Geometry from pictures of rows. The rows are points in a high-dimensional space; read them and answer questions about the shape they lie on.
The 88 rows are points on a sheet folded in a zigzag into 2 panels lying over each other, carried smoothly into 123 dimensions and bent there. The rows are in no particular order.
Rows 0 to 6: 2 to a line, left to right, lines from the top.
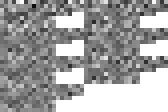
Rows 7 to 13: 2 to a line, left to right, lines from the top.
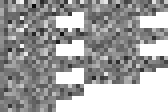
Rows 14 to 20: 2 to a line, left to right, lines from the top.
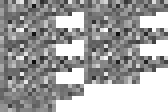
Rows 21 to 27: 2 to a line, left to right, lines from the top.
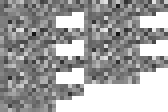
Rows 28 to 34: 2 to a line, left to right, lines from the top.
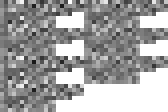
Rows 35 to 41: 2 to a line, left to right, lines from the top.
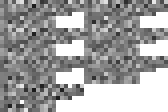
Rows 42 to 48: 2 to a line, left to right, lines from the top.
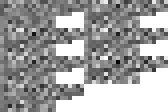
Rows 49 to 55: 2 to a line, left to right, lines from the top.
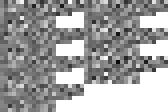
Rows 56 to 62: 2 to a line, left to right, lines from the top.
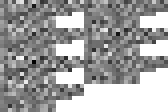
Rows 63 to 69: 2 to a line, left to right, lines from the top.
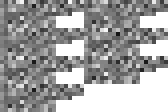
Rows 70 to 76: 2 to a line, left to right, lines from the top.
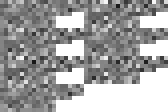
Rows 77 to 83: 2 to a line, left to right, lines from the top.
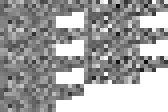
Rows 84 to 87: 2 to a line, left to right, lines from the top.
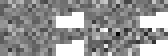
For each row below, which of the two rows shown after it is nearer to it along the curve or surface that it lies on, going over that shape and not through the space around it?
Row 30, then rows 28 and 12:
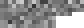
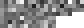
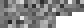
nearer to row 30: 12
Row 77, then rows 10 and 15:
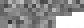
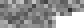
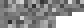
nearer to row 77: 15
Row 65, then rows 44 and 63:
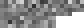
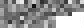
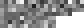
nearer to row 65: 44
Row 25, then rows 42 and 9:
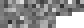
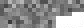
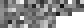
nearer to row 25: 9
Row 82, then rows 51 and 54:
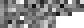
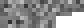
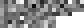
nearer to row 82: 54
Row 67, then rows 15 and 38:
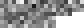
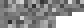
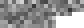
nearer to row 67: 38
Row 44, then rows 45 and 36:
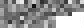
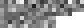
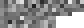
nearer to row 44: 36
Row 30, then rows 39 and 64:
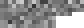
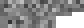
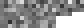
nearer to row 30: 39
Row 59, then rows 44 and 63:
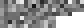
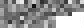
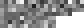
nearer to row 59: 44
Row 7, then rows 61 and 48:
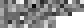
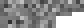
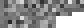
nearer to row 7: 48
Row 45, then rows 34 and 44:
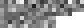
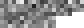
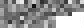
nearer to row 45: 34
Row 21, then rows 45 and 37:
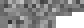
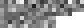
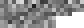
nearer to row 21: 37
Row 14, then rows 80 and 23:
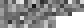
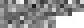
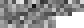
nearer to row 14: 23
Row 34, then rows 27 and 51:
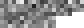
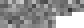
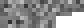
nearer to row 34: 27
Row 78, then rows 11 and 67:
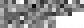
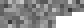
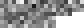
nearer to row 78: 67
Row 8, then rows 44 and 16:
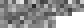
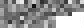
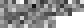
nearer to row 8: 16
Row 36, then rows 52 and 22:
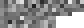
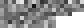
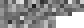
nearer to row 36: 22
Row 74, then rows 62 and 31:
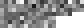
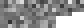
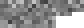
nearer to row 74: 62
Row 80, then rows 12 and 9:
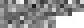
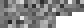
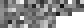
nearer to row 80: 9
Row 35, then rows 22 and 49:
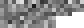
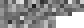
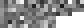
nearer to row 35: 22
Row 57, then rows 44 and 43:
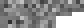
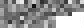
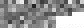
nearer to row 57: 44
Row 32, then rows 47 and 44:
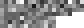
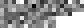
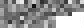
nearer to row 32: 47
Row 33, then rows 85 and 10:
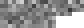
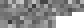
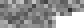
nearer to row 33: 10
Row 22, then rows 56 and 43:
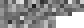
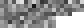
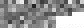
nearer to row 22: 56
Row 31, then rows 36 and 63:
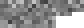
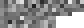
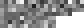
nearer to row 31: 36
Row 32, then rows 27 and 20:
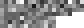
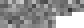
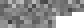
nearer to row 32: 27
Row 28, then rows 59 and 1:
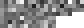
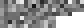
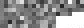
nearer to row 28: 1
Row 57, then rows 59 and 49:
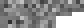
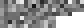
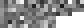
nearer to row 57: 59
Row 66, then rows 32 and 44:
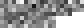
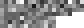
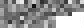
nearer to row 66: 32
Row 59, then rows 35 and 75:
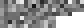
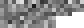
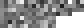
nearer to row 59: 35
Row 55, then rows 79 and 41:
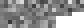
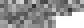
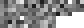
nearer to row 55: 79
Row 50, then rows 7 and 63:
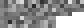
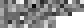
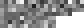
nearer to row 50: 7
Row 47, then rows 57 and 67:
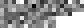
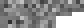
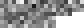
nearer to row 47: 67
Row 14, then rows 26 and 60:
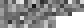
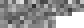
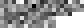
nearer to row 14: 60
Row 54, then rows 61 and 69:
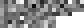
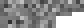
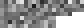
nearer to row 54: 69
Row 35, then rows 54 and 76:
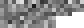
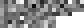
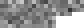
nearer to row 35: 54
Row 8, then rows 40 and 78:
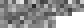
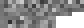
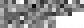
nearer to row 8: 78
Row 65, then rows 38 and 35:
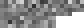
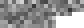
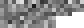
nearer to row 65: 35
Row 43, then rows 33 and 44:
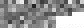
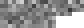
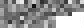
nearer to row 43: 33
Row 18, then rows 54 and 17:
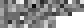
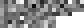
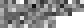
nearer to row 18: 54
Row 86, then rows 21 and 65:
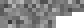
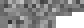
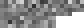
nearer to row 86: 21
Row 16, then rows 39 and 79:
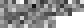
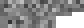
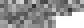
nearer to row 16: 79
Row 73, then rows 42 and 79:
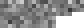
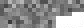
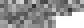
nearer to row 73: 79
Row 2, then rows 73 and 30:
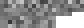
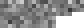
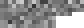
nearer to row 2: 30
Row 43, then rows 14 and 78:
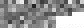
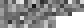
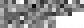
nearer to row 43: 78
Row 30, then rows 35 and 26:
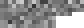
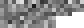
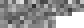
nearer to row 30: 35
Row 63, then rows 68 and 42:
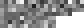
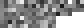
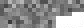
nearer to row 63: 68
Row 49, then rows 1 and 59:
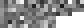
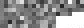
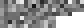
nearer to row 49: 1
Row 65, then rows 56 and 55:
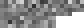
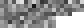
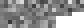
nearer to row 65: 56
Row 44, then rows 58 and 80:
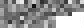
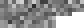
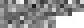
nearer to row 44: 58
